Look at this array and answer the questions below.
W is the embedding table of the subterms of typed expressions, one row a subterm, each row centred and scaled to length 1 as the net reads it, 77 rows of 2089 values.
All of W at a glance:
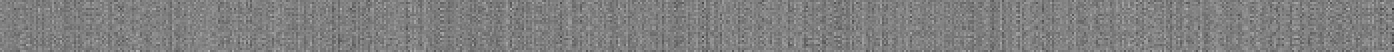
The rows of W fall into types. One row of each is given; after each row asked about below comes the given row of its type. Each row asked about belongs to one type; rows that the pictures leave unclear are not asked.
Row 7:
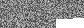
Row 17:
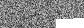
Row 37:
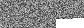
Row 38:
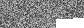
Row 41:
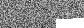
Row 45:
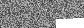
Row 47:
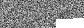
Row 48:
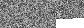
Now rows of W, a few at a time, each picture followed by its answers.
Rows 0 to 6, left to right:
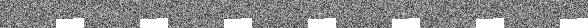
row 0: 7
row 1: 48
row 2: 48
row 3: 41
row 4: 41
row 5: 38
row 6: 48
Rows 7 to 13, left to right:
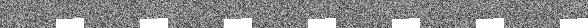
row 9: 17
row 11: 41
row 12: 47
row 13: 37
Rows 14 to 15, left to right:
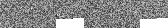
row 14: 37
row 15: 41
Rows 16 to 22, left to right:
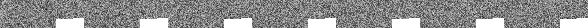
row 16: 47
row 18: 37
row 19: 41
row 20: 45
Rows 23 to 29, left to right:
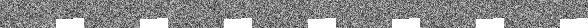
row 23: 38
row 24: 38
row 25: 47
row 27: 7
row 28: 17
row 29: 48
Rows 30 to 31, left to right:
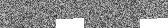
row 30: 17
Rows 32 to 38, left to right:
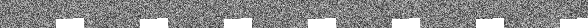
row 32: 45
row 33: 17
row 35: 45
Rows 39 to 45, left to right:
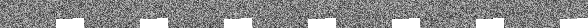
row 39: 48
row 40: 41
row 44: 38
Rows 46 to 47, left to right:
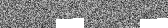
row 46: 41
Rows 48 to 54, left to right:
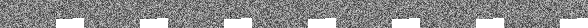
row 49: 37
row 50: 7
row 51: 47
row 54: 41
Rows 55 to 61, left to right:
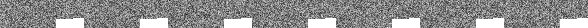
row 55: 37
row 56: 17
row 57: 38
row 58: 7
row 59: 38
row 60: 38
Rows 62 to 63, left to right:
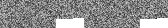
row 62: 17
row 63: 37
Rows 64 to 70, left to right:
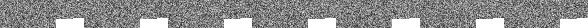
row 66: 48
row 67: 7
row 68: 17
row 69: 41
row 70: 48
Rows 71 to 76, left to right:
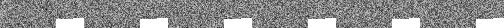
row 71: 47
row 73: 45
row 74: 37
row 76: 47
